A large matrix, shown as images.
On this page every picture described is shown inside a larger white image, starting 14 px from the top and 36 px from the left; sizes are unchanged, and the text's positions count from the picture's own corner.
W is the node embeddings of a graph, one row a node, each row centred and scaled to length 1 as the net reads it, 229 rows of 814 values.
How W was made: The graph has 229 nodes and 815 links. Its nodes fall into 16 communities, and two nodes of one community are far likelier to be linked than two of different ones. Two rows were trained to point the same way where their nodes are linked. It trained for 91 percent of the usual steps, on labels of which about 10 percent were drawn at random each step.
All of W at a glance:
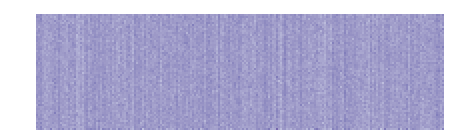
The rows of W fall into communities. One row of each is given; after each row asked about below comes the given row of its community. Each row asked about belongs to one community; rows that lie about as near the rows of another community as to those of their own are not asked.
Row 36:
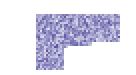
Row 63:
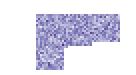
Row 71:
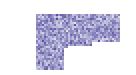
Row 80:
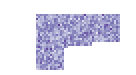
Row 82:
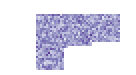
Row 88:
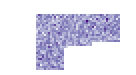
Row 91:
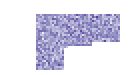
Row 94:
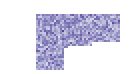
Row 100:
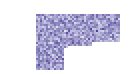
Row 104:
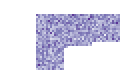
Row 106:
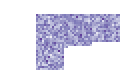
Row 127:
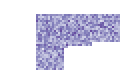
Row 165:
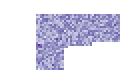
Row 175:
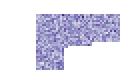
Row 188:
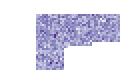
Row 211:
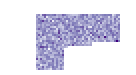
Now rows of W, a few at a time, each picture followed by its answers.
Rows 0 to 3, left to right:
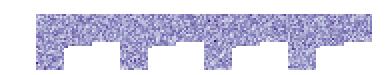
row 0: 88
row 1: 165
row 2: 88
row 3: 106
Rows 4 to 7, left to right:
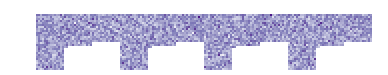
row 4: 127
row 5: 165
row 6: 106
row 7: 165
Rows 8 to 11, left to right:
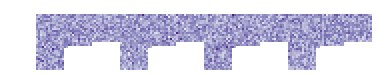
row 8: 71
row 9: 165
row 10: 100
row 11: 91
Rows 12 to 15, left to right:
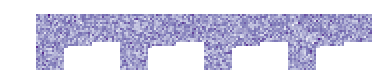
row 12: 104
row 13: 91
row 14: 63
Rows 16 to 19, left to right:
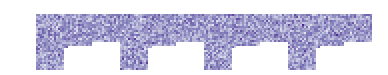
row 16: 91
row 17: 211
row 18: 36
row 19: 106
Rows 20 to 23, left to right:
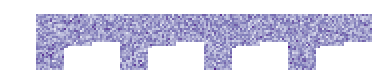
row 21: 188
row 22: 94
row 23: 36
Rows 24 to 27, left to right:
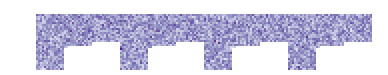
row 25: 80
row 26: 188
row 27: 188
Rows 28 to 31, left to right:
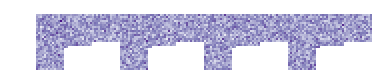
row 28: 94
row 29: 127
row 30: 165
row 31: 71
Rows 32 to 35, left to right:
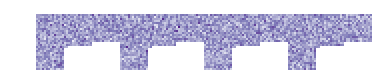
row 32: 188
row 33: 88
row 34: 106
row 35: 71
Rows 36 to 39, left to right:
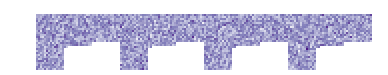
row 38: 80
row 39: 80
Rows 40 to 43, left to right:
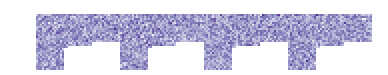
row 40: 82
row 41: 36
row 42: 165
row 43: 127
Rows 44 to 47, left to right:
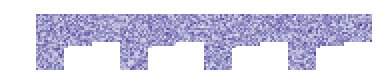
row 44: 127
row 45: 104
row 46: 188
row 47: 63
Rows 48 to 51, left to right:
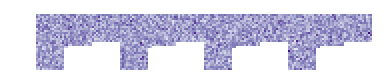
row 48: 211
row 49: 188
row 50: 71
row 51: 175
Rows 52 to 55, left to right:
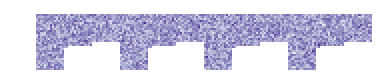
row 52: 211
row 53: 100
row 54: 91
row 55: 63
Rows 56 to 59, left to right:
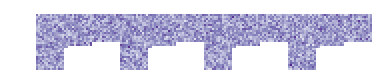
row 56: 165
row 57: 127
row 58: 127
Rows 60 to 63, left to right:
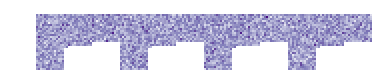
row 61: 188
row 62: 94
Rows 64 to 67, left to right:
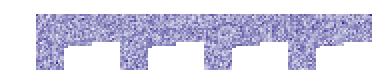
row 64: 71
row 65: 71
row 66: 80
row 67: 94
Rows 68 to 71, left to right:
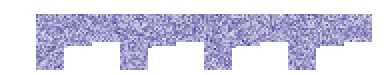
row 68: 188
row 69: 91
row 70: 94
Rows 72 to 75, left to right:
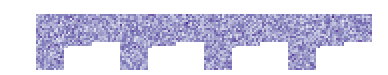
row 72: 104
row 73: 127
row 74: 188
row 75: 63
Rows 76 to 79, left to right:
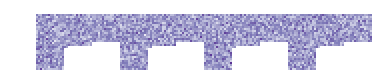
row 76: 36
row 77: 88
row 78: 88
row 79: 82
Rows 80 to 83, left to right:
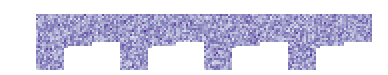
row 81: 82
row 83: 175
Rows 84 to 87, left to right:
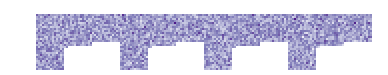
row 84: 175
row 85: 88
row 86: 91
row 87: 211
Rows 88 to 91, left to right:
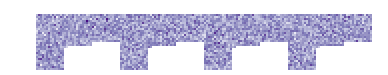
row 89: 71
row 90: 127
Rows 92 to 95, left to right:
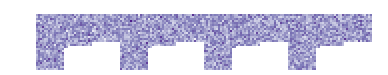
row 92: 88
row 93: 188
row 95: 127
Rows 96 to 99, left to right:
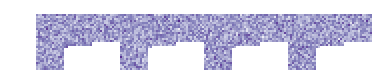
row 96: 71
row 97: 80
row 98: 100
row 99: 100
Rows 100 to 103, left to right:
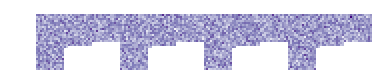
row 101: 127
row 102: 88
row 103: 82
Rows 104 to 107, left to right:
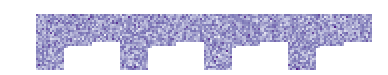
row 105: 82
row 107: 100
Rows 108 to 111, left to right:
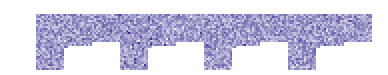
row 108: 63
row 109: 88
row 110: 88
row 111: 63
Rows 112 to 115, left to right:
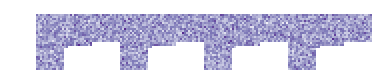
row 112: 63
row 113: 36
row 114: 165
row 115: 71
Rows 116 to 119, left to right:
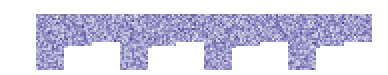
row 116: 211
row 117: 211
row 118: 165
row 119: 88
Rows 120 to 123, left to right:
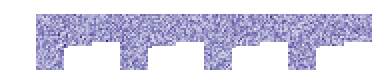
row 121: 36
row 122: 104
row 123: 88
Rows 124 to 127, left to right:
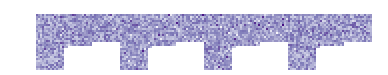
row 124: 106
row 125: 104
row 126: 175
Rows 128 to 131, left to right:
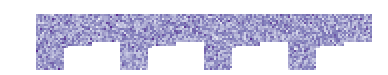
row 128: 100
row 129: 91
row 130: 188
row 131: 211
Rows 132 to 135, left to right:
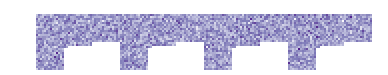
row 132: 82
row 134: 91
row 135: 94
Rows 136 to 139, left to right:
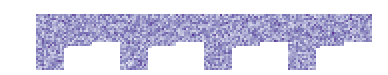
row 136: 104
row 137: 104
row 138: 63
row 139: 91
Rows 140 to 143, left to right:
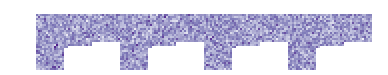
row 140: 80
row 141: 63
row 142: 94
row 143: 100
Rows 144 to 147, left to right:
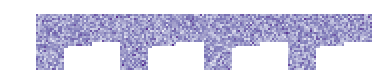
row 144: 127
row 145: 165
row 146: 188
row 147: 211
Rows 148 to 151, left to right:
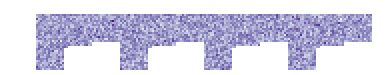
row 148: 71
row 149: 71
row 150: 211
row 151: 91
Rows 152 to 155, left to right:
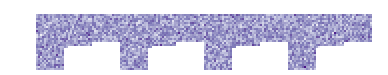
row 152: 88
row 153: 104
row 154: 71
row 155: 36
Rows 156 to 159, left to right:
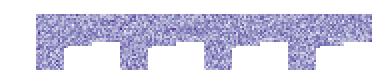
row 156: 36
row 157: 71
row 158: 211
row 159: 36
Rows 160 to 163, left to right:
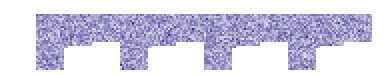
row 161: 82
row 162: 127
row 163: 36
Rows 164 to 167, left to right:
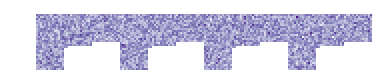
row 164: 80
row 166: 80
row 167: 82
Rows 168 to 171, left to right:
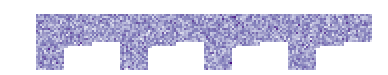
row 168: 211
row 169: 100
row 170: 94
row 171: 36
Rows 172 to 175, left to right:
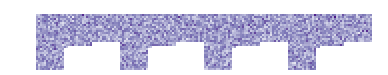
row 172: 188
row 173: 36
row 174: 80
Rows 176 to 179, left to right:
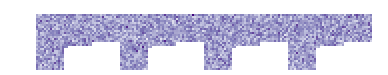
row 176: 71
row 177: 106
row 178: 91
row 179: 165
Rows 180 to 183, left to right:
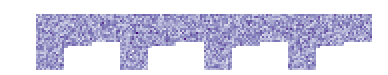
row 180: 36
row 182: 106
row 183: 94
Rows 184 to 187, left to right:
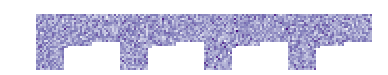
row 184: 36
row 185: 63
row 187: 127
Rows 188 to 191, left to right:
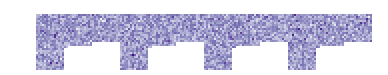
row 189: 211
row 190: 94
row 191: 63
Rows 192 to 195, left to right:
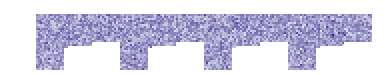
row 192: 91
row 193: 63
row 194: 165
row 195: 106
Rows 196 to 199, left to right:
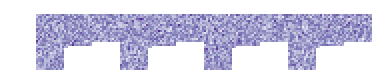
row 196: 104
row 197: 91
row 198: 100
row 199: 91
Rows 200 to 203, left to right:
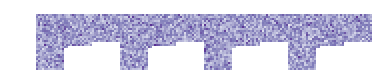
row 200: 94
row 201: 88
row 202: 188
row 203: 80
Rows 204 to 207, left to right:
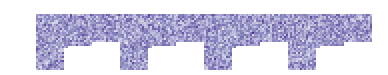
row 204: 104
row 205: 165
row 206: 80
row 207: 106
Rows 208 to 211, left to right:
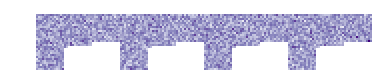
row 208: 82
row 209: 188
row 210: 36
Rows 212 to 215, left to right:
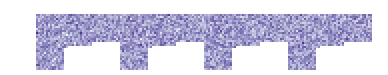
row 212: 82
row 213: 127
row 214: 94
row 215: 175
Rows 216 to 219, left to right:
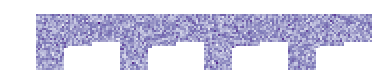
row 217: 80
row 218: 91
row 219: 188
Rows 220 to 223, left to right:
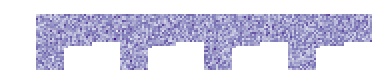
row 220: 165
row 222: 80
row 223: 106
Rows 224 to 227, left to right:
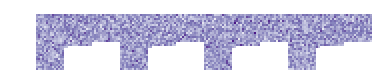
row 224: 104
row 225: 36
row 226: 100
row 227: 91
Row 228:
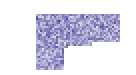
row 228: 94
